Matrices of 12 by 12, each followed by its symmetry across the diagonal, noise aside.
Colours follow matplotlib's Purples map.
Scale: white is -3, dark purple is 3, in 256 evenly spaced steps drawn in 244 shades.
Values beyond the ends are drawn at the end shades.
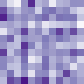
antisymmetric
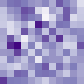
antisymmetric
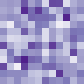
antisymmetric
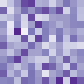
neither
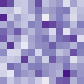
neither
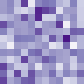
neither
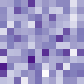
neither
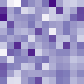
antisymmetric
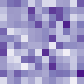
antisymmetric
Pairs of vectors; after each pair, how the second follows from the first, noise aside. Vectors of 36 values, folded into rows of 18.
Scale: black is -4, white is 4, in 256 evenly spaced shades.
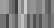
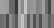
copied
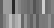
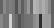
reversed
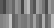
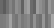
shrunk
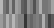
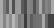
copied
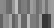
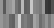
wrapped around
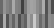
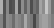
wrapped around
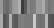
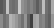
reversed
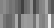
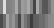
reversed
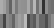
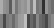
copied
